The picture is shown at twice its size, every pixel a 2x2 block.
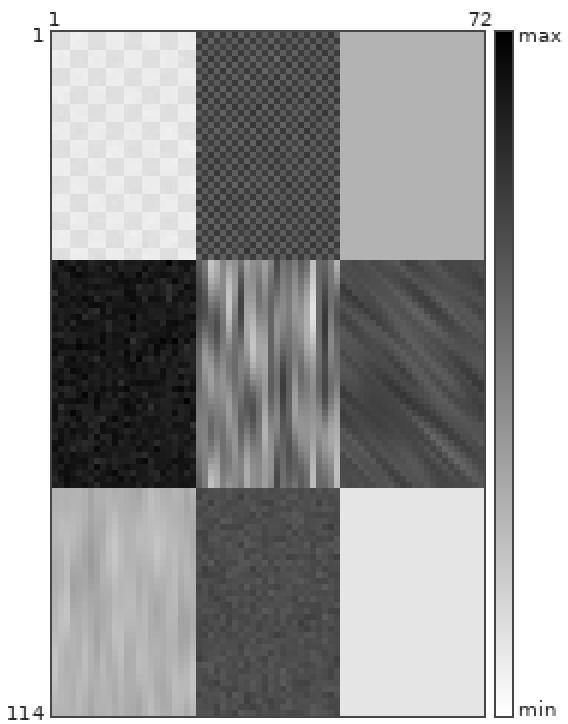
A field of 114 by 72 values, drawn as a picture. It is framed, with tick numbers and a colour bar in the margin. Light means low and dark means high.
The table splits into 3 rows of 3 panels. Panel 1,1: very low, checkered, faint in contrast. Panel 1,2: high, checkered. Panel 1,3: low, flat. Panel 2,1: very high, fine-grained, faint in contrast. Panel 2,2: middling, streaked downward, strong in contrast. Panel 2,3: high, slanting down to the right, faint in contrast. Panel 3,1: low, streaked downward, faint in contrast. Panel 3,2: high, fine-grained, faint in contrast. Panel 3,3: very low, flat.
